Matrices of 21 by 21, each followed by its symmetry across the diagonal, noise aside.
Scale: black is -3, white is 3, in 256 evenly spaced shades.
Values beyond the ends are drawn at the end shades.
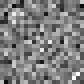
symmetric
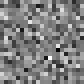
antisymmetric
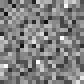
symmetric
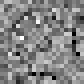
symmetric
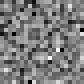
symmetric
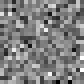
antisymmetric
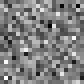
antisymmetric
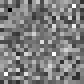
symmetric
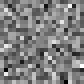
antisymmetric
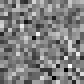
antisymmetric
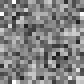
symmetric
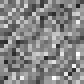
symmetric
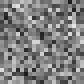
antisymmetric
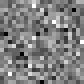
antisymmetric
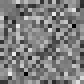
symmetric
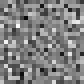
antisymmetric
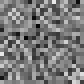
symmetric
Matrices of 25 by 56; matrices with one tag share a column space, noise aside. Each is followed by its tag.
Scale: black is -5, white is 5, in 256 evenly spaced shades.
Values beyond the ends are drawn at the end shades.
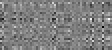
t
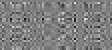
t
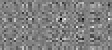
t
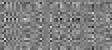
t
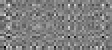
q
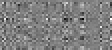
t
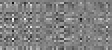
t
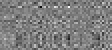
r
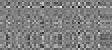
r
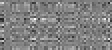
t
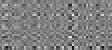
q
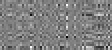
q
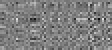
t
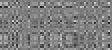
r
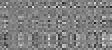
r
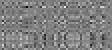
r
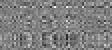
r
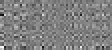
q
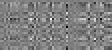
t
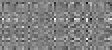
t
